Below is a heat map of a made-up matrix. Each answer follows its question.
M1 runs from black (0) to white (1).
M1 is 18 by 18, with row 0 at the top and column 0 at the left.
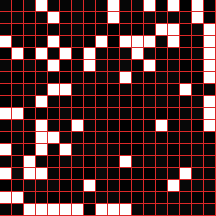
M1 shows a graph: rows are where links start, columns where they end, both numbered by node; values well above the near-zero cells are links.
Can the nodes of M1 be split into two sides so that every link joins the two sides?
no
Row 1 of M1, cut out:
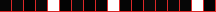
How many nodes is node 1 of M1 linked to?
3
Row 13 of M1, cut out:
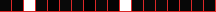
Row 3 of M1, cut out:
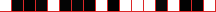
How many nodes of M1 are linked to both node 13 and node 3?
1
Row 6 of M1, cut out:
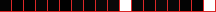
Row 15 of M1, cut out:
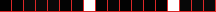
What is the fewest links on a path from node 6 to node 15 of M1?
4
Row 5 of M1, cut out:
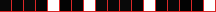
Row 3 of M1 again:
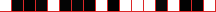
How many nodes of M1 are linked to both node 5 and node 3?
3
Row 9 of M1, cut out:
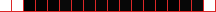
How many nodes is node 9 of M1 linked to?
3
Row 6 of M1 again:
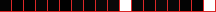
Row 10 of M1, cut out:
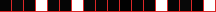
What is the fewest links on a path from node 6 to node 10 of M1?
1
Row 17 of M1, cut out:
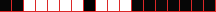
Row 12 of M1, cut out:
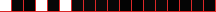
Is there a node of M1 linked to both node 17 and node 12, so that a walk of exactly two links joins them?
yes
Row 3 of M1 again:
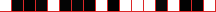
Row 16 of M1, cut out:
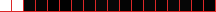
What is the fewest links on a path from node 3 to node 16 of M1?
2
